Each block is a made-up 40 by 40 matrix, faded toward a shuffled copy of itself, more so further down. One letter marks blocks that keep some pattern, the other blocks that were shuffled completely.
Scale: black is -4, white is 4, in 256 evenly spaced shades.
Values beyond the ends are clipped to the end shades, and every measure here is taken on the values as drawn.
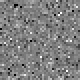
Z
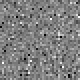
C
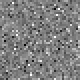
Z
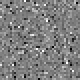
C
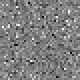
C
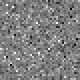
Z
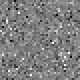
C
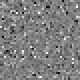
C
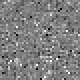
C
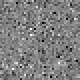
C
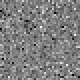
C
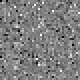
C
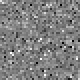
C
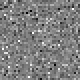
C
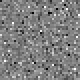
Z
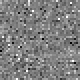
C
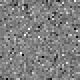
Z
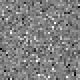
Z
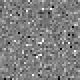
C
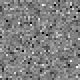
Z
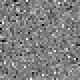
Z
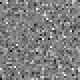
Z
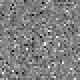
Z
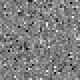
Z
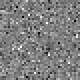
C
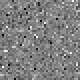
C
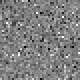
Z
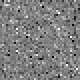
C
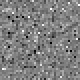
C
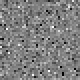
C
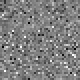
C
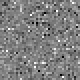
Z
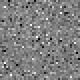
Z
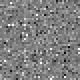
C
